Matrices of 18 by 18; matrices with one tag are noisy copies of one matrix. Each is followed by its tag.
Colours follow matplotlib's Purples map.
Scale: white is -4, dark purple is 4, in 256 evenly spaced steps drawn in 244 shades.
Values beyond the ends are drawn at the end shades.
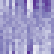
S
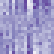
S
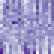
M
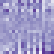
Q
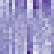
S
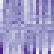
M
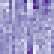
S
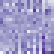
Q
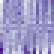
M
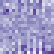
Q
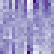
S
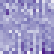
Q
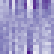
S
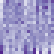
M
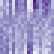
S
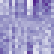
S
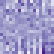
Q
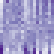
M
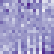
Q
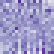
Q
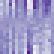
S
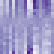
S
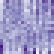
M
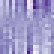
S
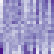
M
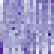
M
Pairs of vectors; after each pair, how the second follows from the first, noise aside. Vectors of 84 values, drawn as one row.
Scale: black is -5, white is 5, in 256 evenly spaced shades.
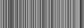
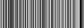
scaled up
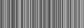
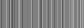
partly zeroed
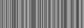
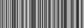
scaled up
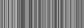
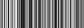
scaled up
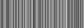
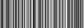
scaled up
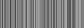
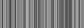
sign-scrambled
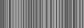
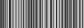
scaled up
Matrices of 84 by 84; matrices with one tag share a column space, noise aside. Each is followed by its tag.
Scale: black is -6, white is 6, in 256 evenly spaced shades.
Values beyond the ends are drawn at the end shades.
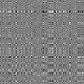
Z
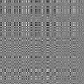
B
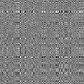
Z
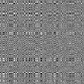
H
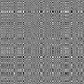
Z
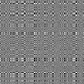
H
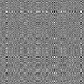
Z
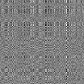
B
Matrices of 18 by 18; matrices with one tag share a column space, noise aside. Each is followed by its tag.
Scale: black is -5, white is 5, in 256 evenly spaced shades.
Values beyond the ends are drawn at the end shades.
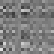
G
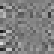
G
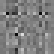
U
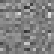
G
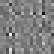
U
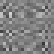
G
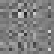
G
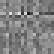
U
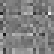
U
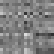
U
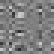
G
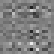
G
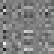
G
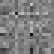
U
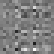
G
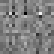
U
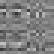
G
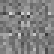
U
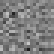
G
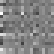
U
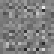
G
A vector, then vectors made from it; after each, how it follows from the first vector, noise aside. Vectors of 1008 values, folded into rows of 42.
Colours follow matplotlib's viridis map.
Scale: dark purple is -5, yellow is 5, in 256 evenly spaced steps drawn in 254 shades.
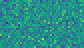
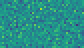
reversed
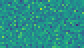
reversed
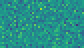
reversed
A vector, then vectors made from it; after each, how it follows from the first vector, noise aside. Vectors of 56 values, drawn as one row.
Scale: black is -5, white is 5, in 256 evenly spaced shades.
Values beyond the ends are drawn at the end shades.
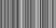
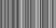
copied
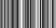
scaled up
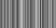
copied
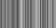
copied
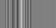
partly zeroed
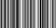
scaled up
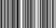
scaled up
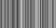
copied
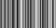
scaled up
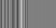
partly zeroed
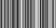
scaled up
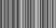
copied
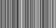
copied
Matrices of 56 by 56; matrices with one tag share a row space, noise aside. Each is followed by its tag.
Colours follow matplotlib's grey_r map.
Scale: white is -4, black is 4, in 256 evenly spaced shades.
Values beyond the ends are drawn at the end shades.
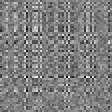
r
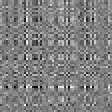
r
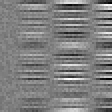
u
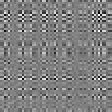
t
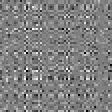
r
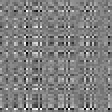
r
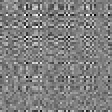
r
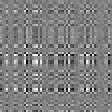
r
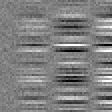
u
